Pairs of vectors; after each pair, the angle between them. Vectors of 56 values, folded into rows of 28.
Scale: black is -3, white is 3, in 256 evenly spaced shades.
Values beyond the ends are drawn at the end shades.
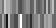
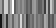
partly aligned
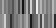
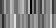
partly opposed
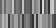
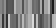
nearly opposite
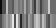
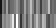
nearly parallel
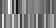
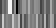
nearly parallel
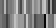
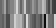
nearly parallel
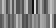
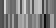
orthogonal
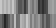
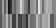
partly opposed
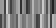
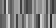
nearly parallel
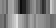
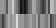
nearly parallel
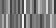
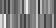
orthogonal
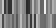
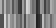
partly opposed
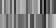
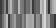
partly opposed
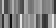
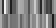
partly opposed
